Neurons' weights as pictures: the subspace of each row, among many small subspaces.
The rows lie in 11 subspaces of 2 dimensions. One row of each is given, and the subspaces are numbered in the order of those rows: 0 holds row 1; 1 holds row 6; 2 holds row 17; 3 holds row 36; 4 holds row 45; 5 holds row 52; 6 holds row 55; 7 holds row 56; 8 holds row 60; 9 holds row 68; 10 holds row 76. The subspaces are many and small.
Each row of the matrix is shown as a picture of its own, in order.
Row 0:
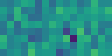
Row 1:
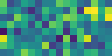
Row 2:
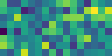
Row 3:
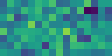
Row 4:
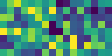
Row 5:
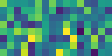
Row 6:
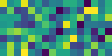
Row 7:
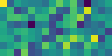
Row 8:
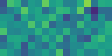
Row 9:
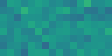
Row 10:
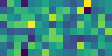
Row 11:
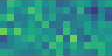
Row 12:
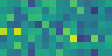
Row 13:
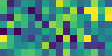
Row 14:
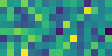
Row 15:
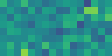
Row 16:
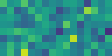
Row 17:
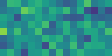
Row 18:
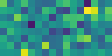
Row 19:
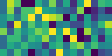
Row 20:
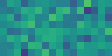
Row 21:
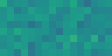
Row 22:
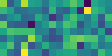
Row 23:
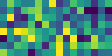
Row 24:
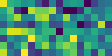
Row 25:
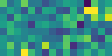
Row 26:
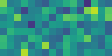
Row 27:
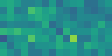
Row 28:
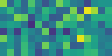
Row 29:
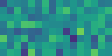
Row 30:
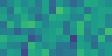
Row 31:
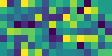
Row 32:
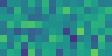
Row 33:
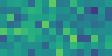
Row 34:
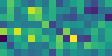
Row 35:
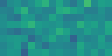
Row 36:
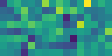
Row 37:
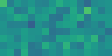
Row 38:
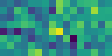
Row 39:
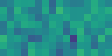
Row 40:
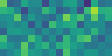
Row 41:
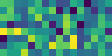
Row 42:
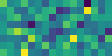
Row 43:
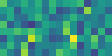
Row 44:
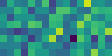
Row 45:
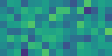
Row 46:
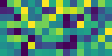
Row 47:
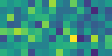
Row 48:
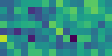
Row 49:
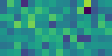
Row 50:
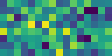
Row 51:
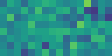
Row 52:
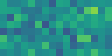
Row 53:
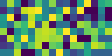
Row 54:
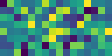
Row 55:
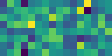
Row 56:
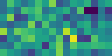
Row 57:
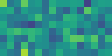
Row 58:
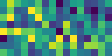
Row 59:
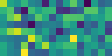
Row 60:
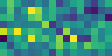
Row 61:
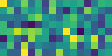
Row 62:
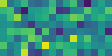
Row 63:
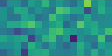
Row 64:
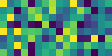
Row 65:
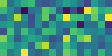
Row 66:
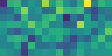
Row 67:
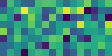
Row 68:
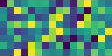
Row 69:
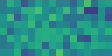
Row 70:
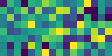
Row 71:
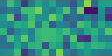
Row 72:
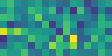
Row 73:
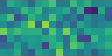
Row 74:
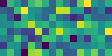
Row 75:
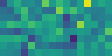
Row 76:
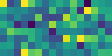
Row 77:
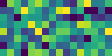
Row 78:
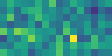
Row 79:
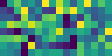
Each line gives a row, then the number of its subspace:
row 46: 3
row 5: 6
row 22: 6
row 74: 2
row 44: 5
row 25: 1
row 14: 1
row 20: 4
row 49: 6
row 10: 6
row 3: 7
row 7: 9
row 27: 8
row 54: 5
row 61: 10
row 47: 5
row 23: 7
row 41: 3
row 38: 2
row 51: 1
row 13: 0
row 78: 7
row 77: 2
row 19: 10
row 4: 2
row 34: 8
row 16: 1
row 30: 4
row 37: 9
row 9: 2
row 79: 3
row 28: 9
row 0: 6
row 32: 10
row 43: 6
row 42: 7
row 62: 2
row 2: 2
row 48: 8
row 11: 0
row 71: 4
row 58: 0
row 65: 8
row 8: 3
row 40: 3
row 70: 1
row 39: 4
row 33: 5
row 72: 3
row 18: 7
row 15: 1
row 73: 5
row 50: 5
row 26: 0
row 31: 10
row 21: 9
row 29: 10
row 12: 9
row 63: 7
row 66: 3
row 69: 4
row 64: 9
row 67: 8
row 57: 10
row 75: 3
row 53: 4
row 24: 8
